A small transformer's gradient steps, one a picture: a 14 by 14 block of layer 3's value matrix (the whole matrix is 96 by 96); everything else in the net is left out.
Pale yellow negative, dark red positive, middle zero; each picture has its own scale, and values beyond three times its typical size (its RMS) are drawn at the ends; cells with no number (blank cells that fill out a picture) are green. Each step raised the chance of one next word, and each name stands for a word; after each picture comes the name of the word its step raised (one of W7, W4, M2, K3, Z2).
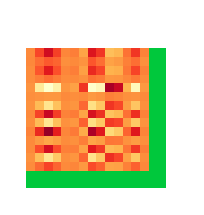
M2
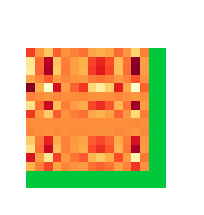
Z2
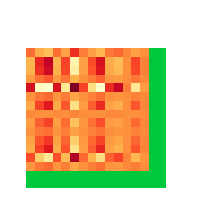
Z2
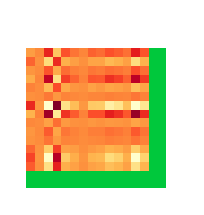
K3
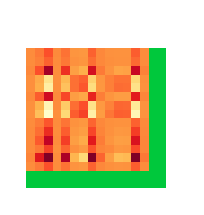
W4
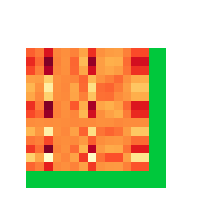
Z2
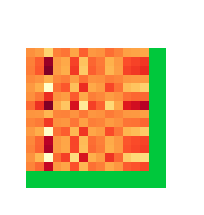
Z2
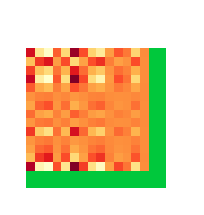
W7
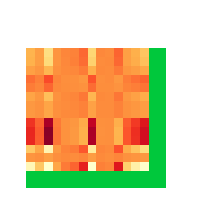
K3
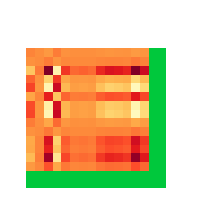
W4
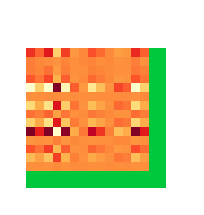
M2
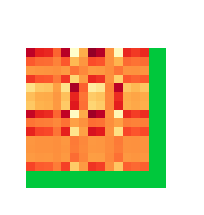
M2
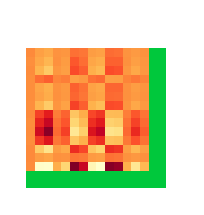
K3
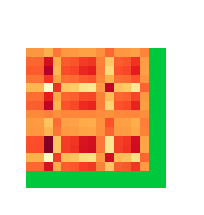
Z2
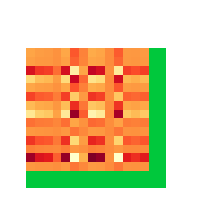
W4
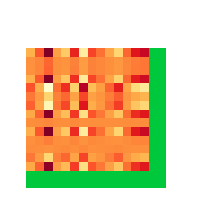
M2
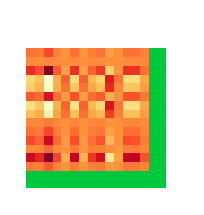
W4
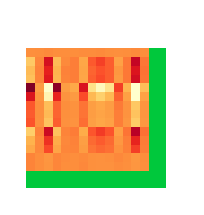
M2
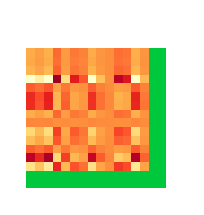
W7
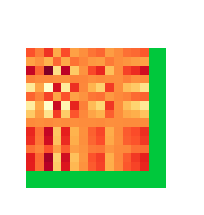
W4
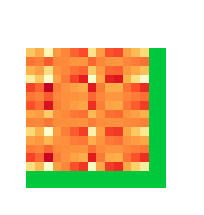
W7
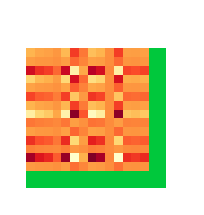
W4
